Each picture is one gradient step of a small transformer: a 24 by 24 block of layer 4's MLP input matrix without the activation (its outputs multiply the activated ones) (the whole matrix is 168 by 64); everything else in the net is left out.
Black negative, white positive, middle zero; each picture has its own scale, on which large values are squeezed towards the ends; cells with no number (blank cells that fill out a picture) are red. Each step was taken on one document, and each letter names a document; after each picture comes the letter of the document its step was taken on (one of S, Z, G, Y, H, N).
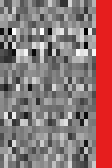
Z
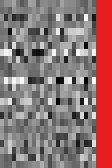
Z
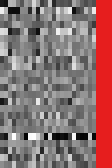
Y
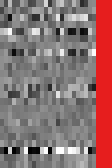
Y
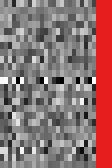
Z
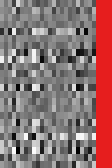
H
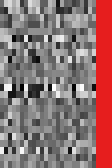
Y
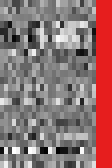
H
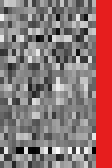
Y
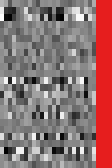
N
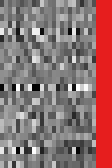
H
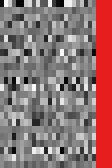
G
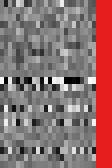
G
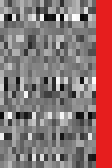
N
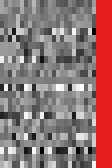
H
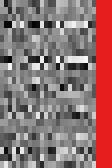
Z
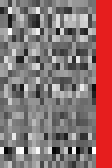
Y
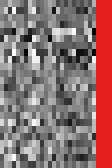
H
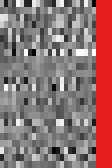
G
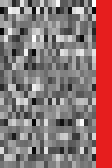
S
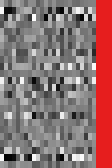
N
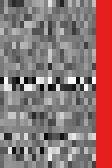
G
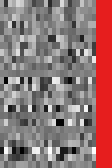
G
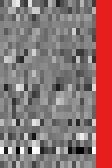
H
